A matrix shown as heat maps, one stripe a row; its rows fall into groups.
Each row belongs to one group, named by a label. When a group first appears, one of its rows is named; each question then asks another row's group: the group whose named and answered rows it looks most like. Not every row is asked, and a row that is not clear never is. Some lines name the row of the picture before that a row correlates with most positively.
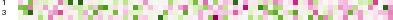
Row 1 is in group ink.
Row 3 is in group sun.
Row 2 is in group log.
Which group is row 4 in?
sun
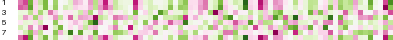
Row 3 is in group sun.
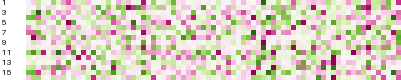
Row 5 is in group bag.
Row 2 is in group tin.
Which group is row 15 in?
log
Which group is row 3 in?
sun
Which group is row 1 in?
tin
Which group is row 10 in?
tin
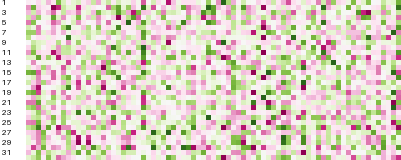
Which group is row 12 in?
sun
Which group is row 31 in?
ink
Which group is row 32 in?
sun
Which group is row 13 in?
bag
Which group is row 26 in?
sun
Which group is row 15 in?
log
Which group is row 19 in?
log
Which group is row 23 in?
ink
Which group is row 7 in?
log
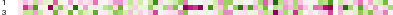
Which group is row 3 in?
ink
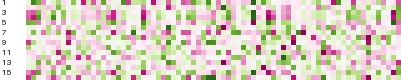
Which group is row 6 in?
sun
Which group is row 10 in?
ink
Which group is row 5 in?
log
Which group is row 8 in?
tin
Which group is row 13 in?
sun
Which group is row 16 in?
tin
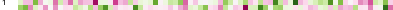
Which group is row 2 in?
log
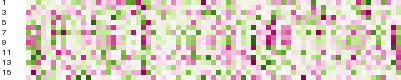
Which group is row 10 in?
log
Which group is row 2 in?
bag
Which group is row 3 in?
tin
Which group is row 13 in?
log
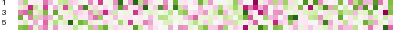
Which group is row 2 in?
bag
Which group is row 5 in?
ink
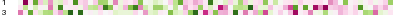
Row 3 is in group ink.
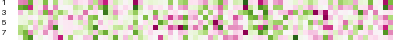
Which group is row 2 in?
log
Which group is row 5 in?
sun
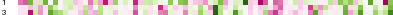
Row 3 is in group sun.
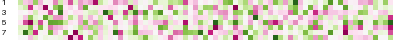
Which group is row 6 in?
sun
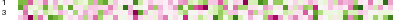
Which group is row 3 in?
bag
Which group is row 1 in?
log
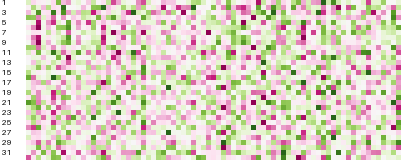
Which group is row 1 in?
bag
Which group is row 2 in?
ink
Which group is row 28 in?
bag
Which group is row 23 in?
tin
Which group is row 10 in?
log
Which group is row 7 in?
bag
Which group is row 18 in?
sun
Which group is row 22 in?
sun
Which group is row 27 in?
sun
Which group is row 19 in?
bag
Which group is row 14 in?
sun
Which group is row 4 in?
log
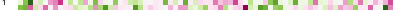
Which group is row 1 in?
sun
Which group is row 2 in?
log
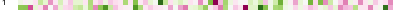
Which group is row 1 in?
sun
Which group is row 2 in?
log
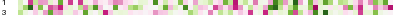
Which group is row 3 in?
bag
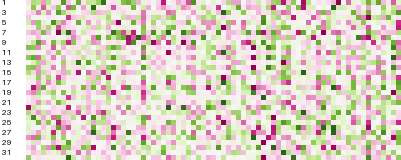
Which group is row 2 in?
bag
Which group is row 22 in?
tin
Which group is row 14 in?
log
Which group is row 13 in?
ink
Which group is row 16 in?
sun
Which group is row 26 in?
bag
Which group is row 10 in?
log
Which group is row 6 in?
sun
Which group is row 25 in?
sun
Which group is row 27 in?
bag
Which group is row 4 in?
tin
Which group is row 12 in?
log
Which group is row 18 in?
bag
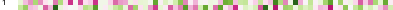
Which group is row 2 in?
ink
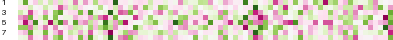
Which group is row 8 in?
tin
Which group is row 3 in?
tin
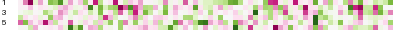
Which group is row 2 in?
tin
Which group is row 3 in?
tin
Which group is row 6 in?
ink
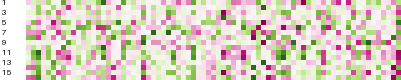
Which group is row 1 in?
ink
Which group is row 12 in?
sun
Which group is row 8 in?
log
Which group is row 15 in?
sun
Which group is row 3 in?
sun
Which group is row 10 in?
ink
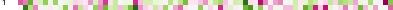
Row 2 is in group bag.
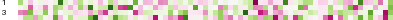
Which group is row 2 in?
tin
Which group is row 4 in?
ink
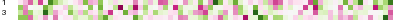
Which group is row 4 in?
log
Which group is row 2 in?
tin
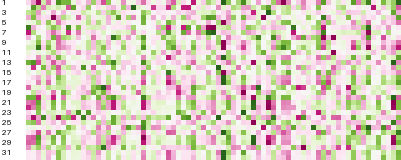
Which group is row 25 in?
log
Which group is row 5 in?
sun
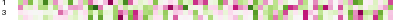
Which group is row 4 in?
tin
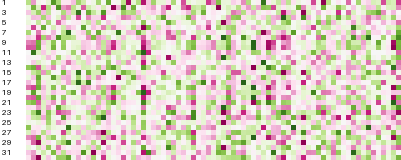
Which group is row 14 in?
log
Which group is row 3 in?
ink
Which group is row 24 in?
ink
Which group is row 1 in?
tin
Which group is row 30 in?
sun
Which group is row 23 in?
sun
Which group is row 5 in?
sun
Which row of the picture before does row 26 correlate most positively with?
1
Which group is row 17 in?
ink
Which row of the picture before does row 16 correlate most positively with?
1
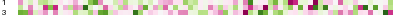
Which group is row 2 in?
bag
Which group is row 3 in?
log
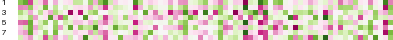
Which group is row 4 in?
bag
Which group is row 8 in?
bag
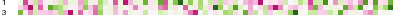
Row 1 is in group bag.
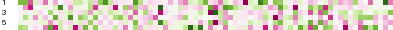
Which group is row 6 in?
bag
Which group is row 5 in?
sun
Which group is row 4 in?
ink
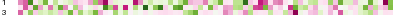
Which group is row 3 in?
ink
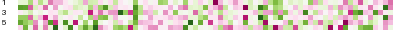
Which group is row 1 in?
sun
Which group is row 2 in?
log
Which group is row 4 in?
log
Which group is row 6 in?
ink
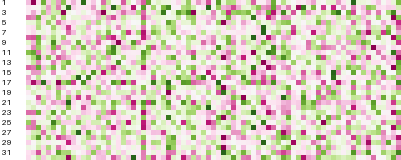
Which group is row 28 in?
sun
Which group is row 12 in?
sun
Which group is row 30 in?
sun
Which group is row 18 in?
sun
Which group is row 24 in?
sun
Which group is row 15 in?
bag
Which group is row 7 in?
tin
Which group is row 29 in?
tin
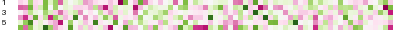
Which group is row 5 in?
sun
